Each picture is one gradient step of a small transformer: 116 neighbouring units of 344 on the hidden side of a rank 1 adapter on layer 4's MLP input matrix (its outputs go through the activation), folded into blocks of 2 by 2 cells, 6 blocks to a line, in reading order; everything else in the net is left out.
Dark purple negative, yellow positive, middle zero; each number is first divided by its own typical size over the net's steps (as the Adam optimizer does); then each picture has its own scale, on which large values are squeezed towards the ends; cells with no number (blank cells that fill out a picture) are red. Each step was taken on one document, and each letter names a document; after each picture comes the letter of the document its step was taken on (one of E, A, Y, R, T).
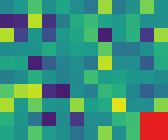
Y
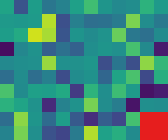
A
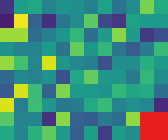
Y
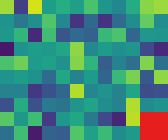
A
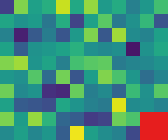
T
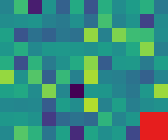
T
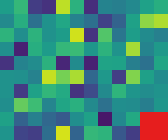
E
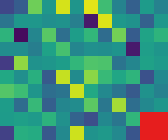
T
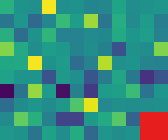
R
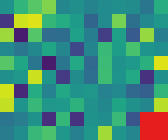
Y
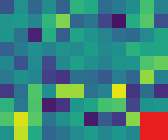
A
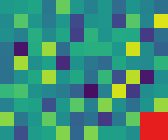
E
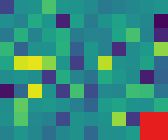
R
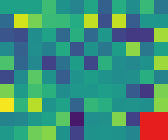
Y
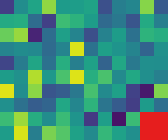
A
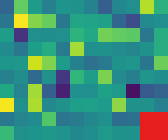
Y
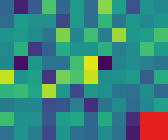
T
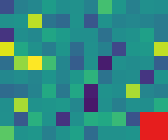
R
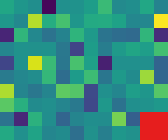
R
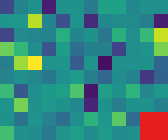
R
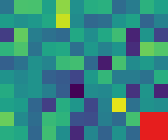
T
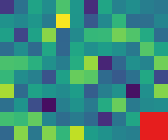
T
